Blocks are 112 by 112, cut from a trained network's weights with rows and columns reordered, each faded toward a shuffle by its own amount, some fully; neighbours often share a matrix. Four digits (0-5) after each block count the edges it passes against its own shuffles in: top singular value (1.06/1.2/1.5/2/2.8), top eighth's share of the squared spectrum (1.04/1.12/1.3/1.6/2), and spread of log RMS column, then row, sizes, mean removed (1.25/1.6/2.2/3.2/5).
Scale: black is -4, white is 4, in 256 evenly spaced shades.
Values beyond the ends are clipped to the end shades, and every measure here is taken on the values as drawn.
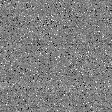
1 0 0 0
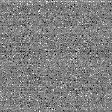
3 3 2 1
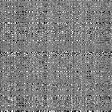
4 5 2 4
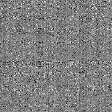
3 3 0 3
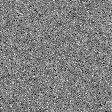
1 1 0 0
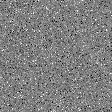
0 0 0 0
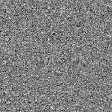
3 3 1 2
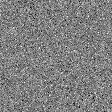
0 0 0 0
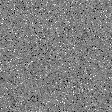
0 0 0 0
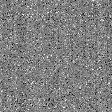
2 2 0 2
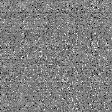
2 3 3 1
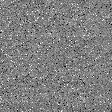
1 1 0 0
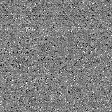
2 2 1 0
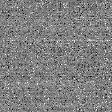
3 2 2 1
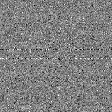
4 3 1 2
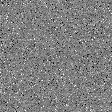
0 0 0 0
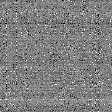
3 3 3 1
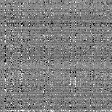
4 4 4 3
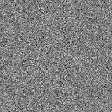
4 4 2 1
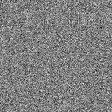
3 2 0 0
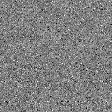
3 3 0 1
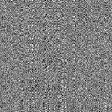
4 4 3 2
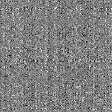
3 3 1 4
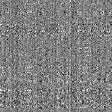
3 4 1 4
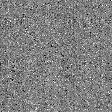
2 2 0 2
